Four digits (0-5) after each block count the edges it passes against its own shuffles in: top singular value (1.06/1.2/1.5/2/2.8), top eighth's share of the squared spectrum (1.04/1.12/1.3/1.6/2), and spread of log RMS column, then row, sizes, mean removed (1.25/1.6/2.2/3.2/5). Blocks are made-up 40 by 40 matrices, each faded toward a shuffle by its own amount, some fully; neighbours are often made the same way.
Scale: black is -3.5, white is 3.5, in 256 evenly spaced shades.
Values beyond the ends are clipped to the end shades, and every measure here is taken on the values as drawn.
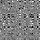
4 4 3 2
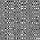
4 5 3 3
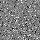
2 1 0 0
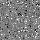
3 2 1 0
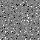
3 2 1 1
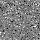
0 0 0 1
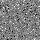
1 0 0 0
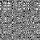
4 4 2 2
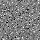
1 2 0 0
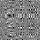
4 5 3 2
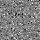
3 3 1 1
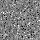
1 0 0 0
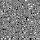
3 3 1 1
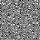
3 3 1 1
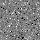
0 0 0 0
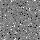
0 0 0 0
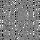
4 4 2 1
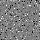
2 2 1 1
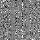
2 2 3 0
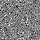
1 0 0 0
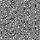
1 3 3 0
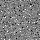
0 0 0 0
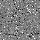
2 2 0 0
